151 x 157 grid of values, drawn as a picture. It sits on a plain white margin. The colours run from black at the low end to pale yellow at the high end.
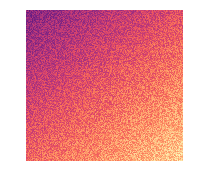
The field climbs toward the bottom right. Neither half mirrors the other. There are no regular stripes. The ninth with the lowest average is the top left. The texture is fine-grained noise. The ninth with the highest average is the bottom right. The values follow a bell shape.
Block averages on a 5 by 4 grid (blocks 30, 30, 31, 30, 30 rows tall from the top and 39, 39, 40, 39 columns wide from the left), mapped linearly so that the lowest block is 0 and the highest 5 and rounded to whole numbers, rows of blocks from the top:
0 1 1 2 / 1 1 2 3 / 1 2 3 4 / 2 3 4 4 / 3 4 4 5
